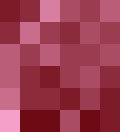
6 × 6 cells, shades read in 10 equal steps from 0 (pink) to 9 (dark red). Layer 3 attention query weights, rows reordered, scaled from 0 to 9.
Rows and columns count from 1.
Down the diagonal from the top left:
8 3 4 6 6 8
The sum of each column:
26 39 36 37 37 38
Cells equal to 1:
0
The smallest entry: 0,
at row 6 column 1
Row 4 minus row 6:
4 -2 -1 1 -4 -1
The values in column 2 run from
3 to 9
